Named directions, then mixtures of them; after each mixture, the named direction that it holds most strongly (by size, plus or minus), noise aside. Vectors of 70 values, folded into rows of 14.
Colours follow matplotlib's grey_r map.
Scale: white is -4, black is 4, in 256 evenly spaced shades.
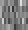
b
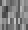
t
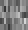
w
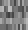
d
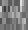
w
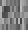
t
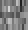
w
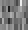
b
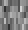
w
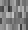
d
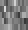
w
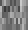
t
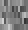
w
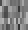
t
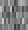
b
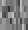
t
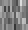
b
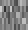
b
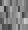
w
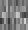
w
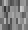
w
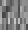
t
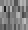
w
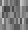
b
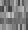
d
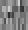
d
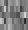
w
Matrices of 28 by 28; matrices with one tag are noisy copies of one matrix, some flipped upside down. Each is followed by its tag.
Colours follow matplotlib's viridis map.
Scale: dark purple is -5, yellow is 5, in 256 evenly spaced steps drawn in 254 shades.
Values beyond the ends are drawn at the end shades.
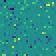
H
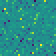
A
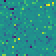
H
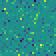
A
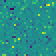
H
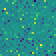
A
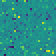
H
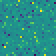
A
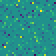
A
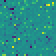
H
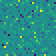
A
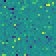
H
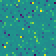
A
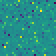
A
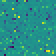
H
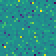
A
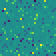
A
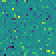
H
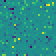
H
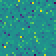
A
